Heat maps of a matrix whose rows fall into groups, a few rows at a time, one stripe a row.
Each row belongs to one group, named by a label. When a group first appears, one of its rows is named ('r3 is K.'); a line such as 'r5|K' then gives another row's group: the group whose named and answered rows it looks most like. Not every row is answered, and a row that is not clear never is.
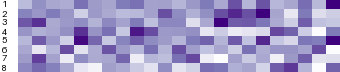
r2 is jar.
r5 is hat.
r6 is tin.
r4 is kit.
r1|hat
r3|jar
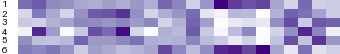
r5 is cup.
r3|cup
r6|jar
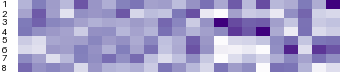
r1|hat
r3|jar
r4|jar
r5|cup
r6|cup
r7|cup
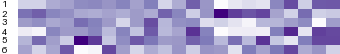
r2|jar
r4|cup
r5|hat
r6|tin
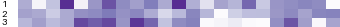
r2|cup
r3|kit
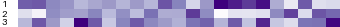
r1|jar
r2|cup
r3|hat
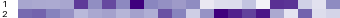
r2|jar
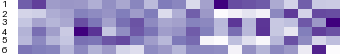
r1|jar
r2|cup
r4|hat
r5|kit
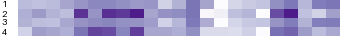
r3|cup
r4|kit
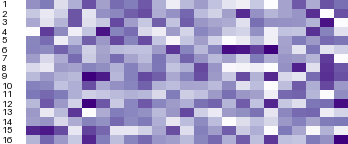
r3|tin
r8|cup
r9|hat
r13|tin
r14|cup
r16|hat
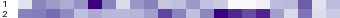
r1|kit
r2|jar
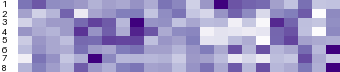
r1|jar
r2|tin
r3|kit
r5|kit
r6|hat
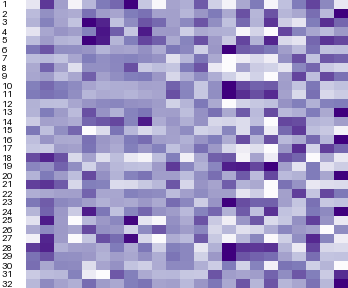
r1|kit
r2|hat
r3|hat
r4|kit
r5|hat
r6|jar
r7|cup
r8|kit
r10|jar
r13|hat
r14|kit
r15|tin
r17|cup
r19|jar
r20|hat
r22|cup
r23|jar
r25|kit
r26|kit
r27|kit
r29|jar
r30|tin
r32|hat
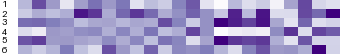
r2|hat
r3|jar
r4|cup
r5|jar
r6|tin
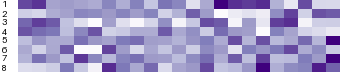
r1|jar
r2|cup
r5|hat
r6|tin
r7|hat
